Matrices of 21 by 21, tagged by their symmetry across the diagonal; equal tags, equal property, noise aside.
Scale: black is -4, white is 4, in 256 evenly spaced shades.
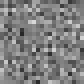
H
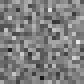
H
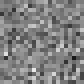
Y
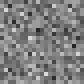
H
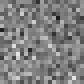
Y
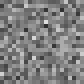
Y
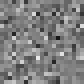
H
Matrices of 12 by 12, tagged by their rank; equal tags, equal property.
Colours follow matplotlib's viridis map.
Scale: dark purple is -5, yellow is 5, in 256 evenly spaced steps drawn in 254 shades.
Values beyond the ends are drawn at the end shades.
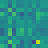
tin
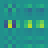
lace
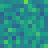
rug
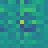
tin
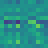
tin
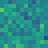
rug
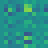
tin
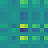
lace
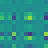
lace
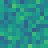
rug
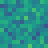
rug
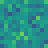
rug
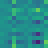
tin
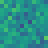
rug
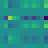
lace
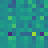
tin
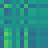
lace
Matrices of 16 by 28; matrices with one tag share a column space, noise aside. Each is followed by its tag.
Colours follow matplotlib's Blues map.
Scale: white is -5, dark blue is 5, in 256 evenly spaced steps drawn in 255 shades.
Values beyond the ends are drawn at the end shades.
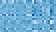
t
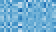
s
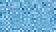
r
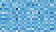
r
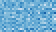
r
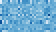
t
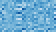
r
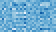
r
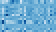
t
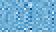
r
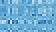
t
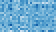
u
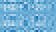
u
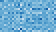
r
